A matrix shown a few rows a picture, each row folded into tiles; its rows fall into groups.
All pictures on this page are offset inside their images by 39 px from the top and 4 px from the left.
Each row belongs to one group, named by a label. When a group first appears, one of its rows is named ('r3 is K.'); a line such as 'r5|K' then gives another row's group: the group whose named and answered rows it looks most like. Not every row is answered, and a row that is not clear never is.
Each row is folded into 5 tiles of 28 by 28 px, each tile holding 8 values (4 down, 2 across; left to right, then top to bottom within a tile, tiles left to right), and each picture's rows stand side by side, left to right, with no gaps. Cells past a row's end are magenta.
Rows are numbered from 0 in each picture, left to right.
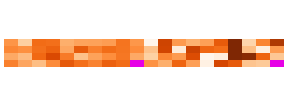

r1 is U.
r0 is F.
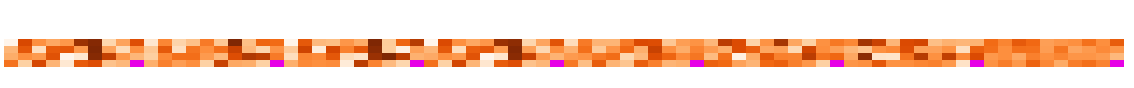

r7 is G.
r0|U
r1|U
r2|U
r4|U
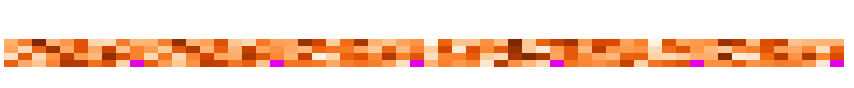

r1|F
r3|U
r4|G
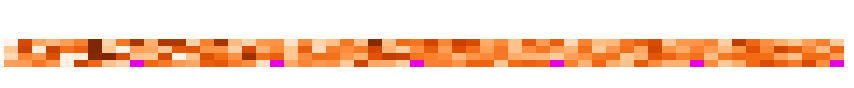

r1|F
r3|G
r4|U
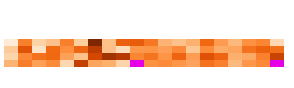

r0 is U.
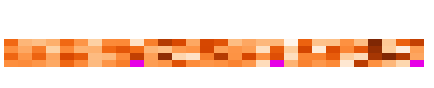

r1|F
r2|U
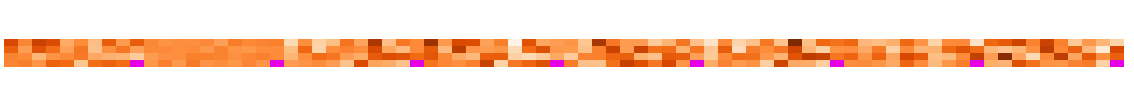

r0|G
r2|U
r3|G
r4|F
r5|U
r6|G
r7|F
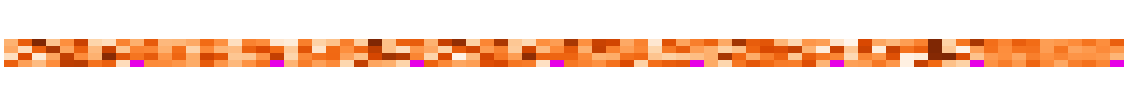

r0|F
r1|G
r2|U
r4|G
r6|U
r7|G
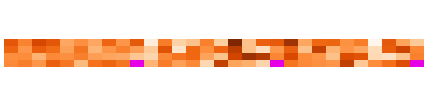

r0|G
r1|U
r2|G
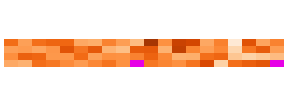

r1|G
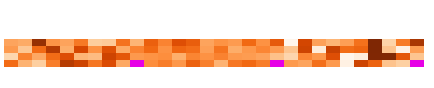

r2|U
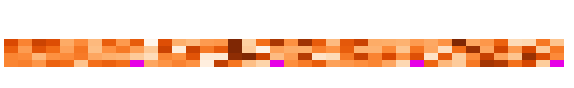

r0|G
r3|F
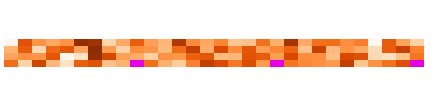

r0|U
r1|F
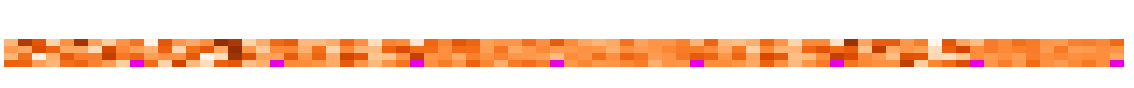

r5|G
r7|G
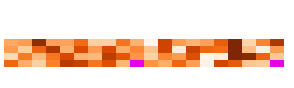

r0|F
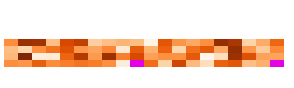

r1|U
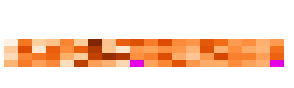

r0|U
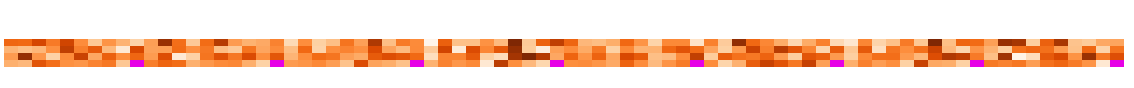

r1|F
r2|U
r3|U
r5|F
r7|F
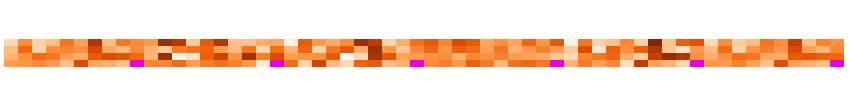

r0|U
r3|G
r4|U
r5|U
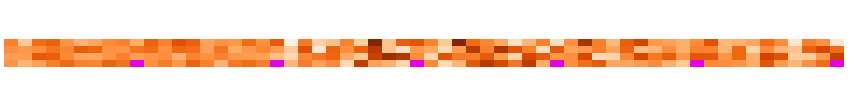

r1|G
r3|F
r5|G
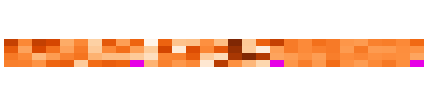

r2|G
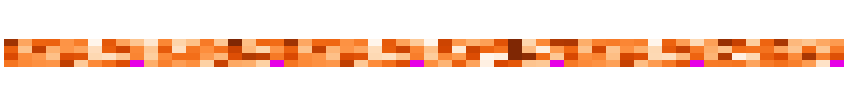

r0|G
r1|U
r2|G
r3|U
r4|G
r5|F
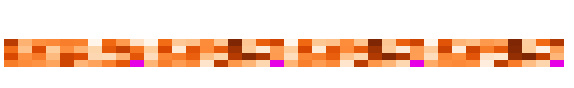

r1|U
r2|U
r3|U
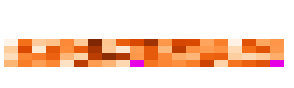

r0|U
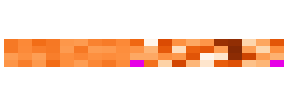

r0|G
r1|U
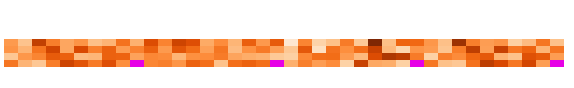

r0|F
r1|G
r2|U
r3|F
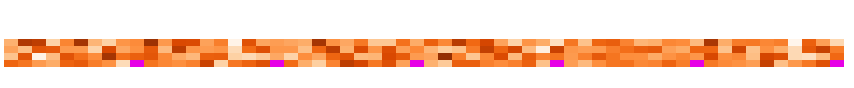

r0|F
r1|G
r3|F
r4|F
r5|G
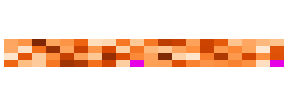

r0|F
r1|F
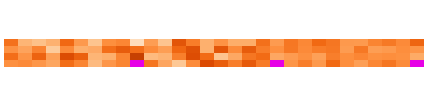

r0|G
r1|F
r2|G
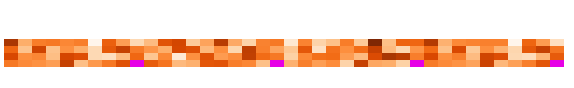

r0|G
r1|F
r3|G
